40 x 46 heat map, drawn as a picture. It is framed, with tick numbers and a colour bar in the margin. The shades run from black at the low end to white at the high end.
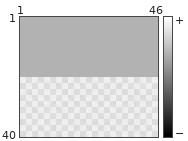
It is made of 2 by 1 panels. Panel 1,1: high, flat. Panel 2,1: very high, checkered, faint in contrast.
